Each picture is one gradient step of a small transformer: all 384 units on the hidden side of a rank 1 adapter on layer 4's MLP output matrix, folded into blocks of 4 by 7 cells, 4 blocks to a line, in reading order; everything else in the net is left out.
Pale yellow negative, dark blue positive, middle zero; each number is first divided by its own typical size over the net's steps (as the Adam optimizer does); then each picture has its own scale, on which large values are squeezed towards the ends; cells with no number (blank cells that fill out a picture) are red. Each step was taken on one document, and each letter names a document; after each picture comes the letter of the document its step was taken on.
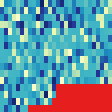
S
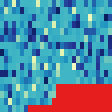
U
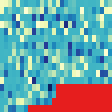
S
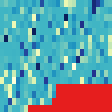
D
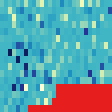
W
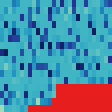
U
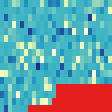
D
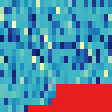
U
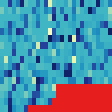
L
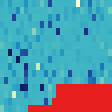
W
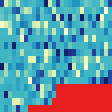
S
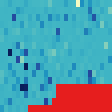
W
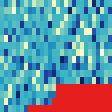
D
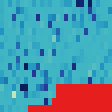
W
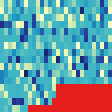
S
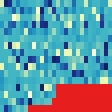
S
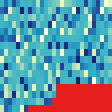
U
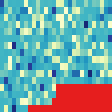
S
